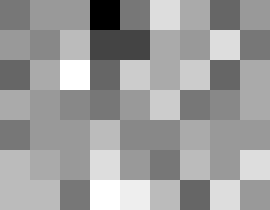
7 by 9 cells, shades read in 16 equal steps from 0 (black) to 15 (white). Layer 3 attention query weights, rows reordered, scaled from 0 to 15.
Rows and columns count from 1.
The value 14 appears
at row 7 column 5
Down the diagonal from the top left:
7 8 15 7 8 7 6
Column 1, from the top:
7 9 6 10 7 11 11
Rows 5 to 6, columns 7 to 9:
10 9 9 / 11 9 13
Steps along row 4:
down down down up up down up up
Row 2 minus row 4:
-1 -1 3 -3 -5 -2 2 5 -3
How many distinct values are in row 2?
7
